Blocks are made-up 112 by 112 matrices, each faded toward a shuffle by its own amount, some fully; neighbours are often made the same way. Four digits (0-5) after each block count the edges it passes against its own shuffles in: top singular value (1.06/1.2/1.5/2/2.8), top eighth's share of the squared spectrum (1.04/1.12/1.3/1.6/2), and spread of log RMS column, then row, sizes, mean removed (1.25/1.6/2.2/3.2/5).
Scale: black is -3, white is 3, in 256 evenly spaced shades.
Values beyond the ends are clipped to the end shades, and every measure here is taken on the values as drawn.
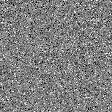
2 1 0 0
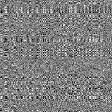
5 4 3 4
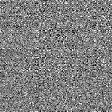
4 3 2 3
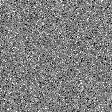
2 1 0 0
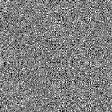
4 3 2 2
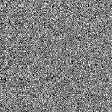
4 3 1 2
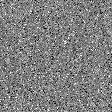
1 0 0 0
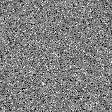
2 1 0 0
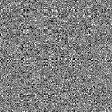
4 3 2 2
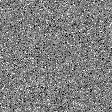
1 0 0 0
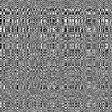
5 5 4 4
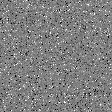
0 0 0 0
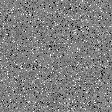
1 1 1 1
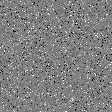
0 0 0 0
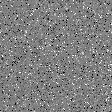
0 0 0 0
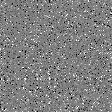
3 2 1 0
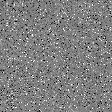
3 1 0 0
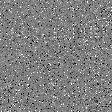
3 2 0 0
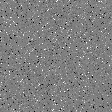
0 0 0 0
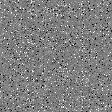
3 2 1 0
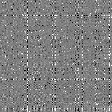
5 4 3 3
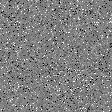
2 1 0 0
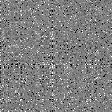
4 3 2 2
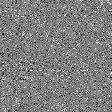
3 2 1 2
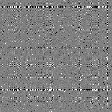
5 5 3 3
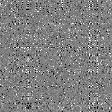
4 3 2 2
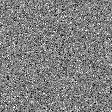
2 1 0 0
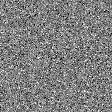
2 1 0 0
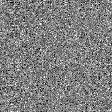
3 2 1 1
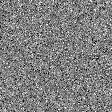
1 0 0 0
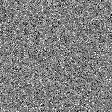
2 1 0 0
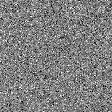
2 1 0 0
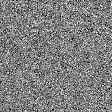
3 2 0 1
